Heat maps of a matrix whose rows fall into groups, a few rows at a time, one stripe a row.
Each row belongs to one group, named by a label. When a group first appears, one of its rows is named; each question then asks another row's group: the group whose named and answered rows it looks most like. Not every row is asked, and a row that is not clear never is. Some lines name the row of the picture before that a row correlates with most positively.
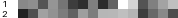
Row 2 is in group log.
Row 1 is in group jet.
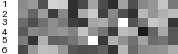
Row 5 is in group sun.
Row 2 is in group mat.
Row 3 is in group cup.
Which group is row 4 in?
log
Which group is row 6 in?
jet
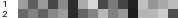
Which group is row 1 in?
mat
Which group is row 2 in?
cup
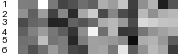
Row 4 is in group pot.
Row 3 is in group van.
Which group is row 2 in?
mat
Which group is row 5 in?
cup
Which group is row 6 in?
cup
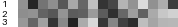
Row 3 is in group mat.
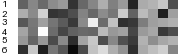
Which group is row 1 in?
cup
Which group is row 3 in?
pot
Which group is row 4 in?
cup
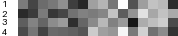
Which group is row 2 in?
van
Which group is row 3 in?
cup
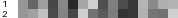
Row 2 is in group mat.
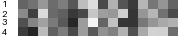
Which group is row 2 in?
cup
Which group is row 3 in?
pot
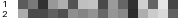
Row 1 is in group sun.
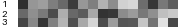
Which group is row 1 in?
log
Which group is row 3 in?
sun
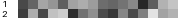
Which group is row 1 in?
log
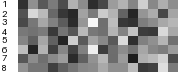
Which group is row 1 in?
van
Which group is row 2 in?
pot
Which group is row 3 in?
pot
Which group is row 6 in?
mat
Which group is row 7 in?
cup
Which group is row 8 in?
log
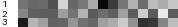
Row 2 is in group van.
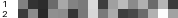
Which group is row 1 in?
sun
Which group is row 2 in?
pot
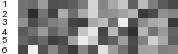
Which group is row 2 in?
log
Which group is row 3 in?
cup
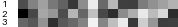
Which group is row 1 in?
pot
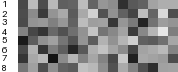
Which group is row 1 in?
pot
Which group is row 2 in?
sun
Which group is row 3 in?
log
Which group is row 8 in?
log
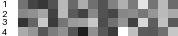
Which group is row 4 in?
jet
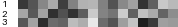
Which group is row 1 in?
log
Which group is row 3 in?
log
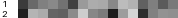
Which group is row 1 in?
log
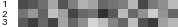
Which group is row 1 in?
log
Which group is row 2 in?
jet
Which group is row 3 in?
log
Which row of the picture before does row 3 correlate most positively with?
1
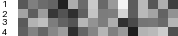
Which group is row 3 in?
pot
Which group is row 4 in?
cup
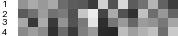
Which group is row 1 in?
cup
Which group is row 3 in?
mat
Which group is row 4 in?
jet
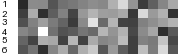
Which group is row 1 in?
log
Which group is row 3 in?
pot
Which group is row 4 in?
cup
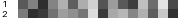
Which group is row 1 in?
sun
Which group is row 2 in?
sun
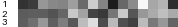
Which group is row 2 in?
van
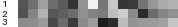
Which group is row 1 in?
pot
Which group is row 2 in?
log
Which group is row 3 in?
jet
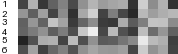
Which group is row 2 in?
mat
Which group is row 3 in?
jet
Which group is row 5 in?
van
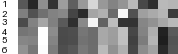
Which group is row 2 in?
cup
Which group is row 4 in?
cup
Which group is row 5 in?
cup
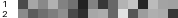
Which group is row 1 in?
jet
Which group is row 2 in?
cup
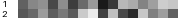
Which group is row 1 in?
jet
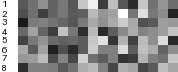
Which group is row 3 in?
log
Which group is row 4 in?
jet
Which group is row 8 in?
log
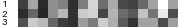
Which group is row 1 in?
pot
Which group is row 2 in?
sun
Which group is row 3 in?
pot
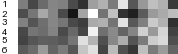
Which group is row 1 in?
cup
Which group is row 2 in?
pot
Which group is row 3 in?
cup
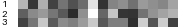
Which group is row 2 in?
pot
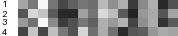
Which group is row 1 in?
cup
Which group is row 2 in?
pot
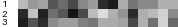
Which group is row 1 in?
jet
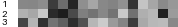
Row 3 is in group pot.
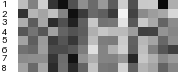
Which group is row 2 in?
jet
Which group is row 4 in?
log
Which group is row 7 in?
mat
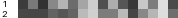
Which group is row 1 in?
sun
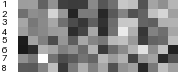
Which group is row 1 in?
jet
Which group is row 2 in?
jet
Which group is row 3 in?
jet
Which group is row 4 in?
jet
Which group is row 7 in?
cup
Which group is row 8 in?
log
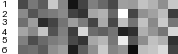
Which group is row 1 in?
jet
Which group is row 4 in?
mat
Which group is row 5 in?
cup
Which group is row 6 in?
cup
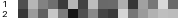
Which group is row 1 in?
van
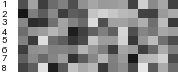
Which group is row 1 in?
sun
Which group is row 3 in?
sun
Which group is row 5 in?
cup
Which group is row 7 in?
cup
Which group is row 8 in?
van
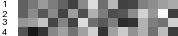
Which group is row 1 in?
pot
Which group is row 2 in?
van
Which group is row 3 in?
mat
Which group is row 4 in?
sun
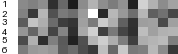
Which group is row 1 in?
mat
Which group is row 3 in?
pot
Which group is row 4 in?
mat
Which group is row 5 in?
pot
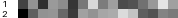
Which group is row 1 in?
pot
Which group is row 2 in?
log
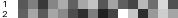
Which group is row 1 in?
sun
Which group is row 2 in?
jet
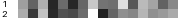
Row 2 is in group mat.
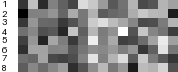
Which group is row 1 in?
log
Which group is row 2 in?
van
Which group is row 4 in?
van
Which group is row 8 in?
cup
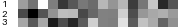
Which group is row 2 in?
van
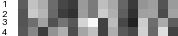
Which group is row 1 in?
pot
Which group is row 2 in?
pot
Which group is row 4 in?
sun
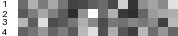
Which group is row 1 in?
jet
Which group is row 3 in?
mat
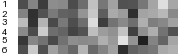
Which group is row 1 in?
pot
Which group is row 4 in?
cup
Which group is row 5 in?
log
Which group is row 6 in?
pot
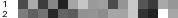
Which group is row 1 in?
log
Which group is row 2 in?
log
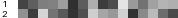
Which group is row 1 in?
jet
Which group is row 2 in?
cup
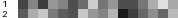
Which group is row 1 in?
pot
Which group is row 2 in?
pot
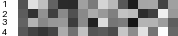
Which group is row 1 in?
pot
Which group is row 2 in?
log
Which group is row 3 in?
cup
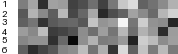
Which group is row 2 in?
jet
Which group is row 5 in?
mat
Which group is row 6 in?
van
